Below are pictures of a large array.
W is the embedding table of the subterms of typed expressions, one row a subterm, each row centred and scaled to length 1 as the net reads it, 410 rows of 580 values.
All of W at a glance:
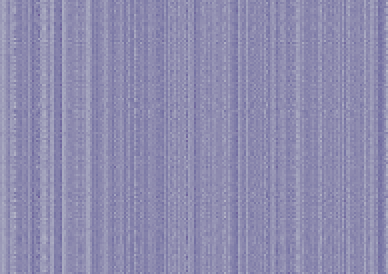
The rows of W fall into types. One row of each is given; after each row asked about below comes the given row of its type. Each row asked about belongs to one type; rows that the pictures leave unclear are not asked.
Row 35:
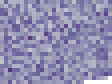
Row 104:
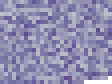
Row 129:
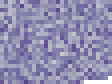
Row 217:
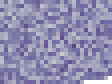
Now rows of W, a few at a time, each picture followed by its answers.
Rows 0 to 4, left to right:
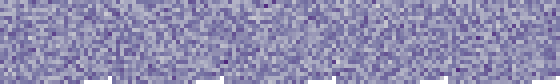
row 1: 217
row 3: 129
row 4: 35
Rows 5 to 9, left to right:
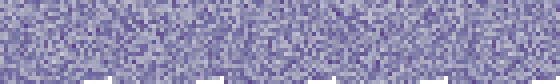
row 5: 217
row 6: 35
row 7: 129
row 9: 129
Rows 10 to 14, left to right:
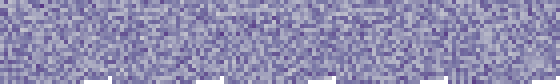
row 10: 129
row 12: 104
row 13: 104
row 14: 35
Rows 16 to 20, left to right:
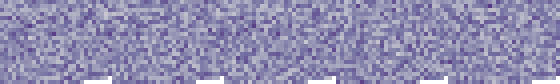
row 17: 104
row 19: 129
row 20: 104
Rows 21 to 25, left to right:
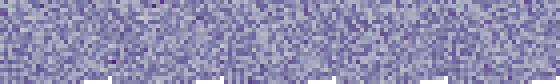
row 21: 129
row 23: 35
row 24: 35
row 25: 217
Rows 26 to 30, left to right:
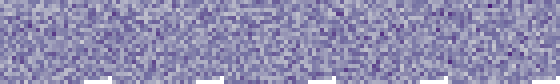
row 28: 104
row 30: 104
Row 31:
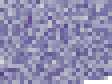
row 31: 129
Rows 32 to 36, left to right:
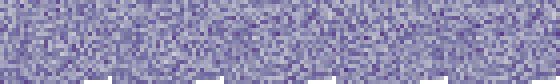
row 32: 129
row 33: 217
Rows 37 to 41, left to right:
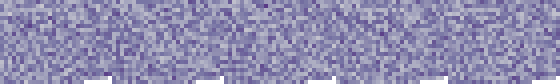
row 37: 104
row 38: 217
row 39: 129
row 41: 104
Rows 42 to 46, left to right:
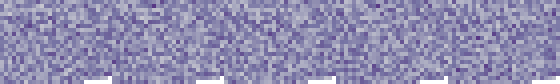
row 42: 104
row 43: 104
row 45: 129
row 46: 35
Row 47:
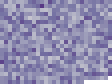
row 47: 104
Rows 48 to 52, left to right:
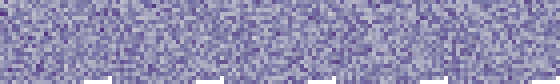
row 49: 129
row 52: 217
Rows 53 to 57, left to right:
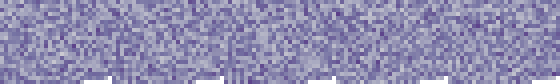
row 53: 217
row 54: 217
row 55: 35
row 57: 104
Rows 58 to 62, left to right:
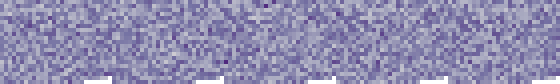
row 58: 104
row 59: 217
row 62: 35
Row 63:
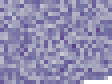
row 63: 217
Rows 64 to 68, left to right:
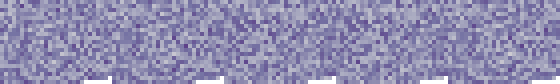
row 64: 129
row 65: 217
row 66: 35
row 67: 35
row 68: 217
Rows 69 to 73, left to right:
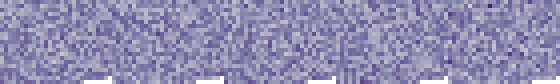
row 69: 217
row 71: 129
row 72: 35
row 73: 104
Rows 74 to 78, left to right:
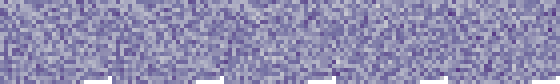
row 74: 217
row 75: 217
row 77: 129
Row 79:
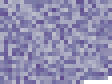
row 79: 217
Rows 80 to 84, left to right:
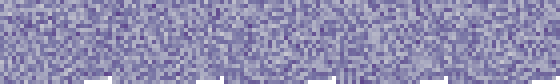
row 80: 104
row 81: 35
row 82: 217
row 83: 35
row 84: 217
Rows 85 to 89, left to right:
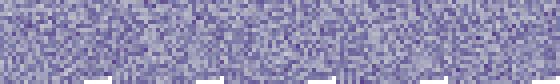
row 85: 104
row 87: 217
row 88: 35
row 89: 35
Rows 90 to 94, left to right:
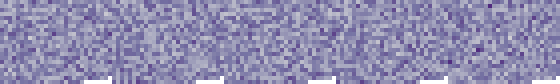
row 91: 35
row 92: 104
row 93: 129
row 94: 35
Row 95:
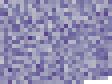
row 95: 35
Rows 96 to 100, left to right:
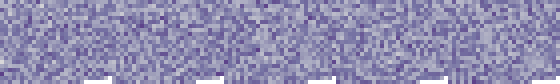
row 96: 129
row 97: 104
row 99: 217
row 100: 35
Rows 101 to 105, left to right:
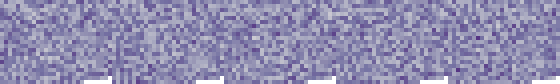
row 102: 35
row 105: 35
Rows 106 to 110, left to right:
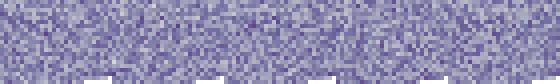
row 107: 129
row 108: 104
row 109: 129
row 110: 35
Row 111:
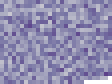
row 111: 104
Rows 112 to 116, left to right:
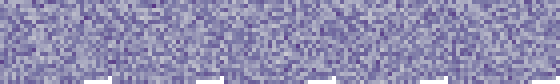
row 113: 104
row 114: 217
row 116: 217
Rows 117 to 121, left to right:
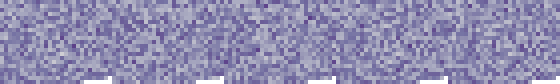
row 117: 217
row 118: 35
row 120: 217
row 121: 129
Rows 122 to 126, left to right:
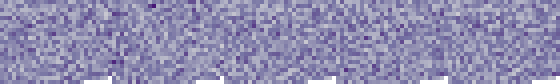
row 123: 217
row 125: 35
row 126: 104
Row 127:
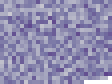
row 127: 104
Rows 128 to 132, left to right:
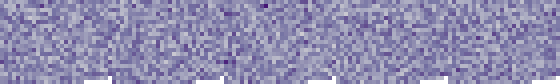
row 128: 104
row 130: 217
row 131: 104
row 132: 35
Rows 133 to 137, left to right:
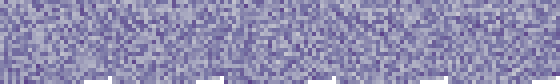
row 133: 35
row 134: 35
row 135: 129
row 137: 104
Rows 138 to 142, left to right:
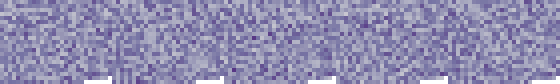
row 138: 104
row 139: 35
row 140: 35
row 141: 104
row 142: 217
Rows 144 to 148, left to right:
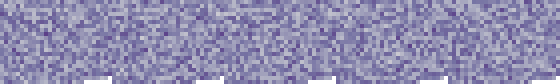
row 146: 104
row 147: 217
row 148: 217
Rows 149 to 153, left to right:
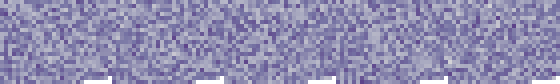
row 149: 217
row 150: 217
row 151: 35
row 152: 35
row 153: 129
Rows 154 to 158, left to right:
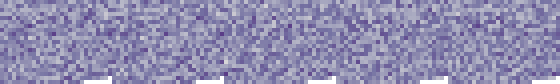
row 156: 129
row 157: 35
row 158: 104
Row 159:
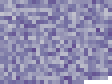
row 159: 104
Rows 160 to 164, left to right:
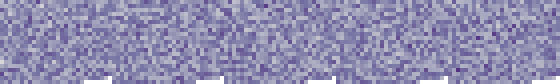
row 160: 129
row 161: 104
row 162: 129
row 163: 217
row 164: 35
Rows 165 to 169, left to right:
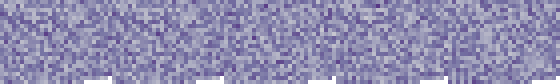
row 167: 35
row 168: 104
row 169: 35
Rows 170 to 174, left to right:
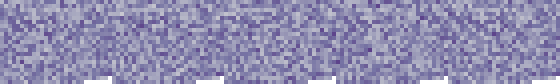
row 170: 35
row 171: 104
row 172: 104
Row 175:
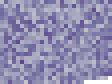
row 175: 35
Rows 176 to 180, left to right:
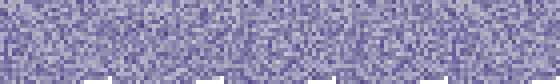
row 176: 217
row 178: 129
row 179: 129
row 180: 217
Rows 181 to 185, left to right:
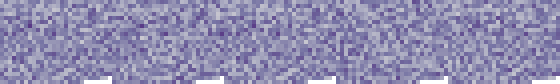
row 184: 217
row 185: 104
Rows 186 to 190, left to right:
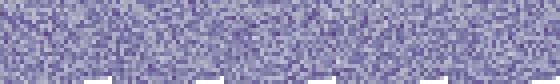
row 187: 217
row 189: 129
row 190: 217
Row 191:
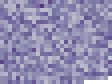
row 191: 104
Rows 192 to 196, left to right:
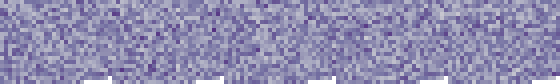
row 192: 217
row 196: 104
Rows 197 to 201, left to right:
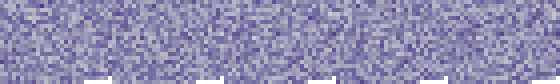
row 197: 104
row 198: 35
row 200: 129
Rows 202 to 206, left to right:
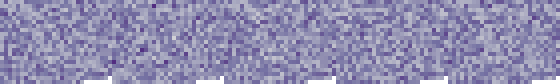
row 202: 217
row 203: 35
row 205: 104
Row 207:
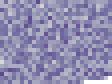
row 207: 129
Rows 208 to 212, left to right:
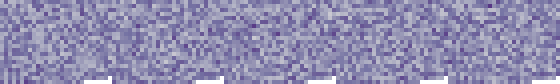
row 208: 35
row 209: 217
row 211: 104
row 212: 104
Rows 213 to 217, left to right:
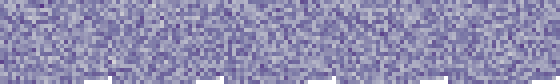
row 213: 104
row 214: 129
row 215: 217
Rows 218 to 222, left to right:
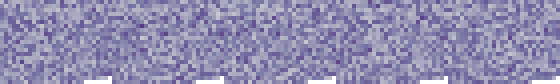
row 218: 35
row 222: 217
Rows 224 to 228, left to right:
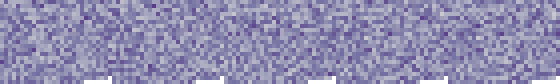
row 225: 129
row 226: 104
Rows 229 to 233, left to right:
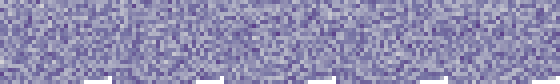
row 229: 129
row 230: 129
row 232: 217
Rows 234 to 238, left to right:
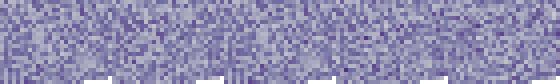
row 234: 35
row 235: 35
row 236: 35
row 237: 35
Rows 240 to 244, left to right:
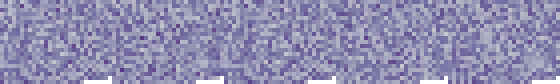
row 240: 129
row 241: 35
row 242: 129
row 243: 35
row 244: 35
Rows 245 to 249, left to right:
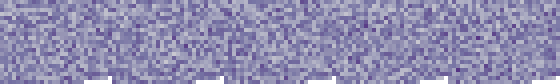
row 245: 104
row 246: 217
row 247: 217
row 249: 35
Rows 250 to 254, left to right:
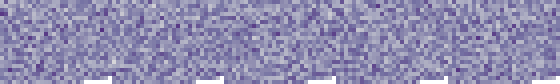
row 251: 129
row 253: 129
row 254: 35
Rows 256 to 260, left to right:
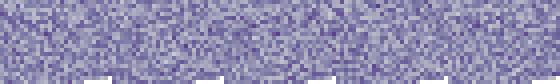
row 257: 217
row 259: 129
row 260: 104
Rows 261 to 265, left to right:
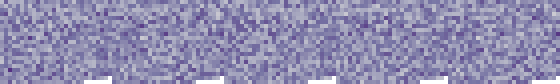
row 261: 35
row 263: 35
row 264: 104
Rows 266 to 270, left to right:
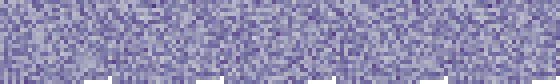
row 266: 35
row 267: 104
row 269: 217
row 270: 104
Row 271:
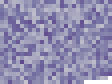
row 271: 35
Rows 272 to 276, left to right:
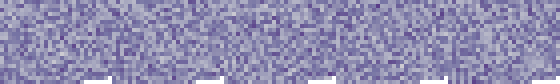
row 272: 217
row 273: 217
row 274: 104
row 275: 35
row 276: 35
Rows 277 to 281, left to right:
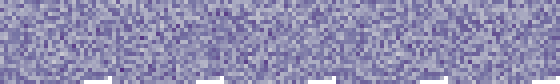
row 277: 217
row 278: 35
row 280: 217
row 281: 35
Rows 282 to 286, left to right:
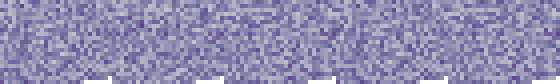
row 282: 129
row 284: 104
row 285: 129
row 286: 104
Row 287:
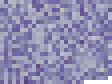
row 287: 35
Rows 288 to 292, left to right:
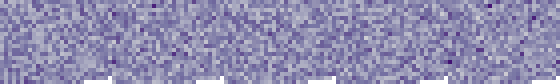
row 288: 35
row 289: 104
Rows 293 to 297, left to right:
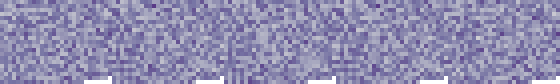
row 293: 104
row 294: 129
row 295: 35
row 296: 129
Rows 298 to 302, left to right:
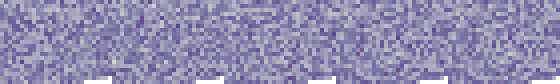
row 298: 35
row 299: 129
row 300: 104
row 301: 217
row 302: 217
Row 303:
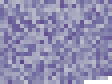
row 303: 35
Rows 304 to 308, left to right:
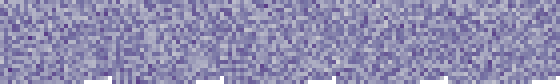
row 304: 35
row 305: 35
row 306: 129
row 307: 129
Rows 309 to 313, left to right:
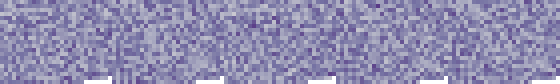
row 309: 104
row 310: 35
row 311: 104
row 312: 129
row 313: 217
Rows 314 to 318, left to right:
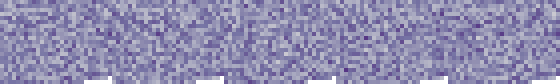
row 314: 104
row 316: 129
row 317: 35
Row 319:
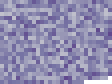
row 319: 104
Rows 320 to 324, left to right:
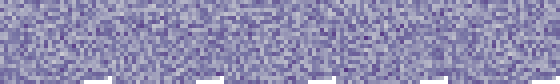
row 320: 217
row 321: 104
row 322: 104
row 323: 35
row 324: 217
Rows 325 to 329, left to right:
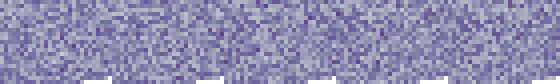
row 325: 217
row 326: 104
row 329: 35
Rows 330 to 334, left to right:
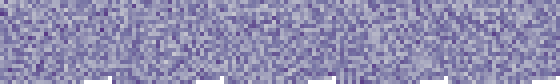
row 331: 129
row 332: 104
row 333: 35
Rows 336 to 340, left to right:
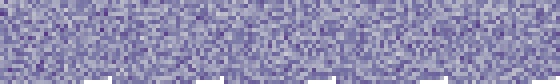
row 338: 217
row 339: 217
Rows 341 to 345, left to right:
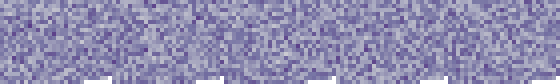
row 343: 217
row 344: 104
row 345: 217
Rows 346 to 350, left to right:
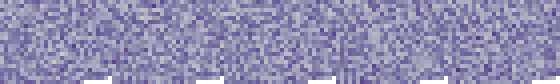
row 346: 217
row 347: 104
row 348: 104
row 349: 35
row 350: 35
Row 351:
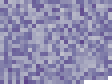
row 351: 35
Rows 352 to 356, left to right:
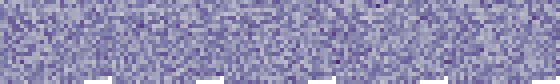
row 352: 35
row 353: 104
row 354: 104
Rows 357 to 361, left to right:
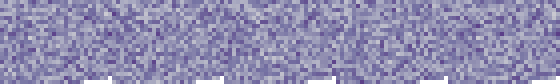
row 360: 129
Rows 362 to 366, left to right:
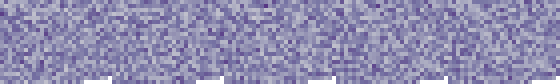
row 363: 104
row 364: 104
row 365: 129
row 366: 217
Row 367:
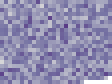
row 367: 129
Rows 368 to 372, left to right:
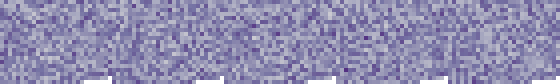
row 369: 129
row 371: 35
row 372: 35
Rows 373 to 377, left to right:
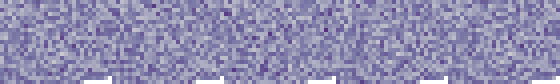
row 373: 217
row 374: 129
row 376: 129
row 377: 217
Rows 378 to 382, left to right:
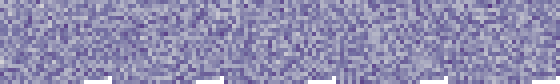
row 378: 129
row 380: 129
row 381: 35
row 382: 104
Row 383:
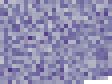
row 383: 35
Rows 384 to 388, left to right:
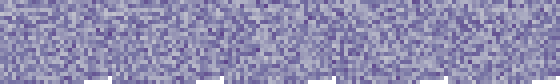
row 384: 104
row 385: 104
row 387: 217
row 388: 35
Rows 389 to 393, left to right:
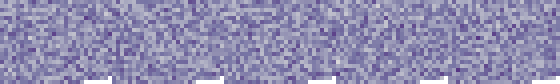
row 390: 217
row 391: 104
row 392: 129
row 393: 35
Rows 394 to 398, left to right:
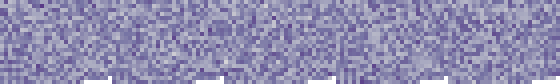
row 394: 129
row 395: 217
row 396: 129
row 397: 35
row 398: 35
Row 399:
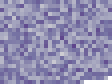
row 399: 217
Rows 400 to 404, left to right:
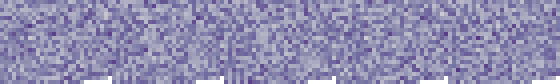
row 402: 35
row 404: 35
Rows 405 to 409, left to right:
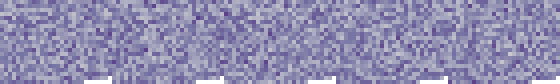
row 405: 104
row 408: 217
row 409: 129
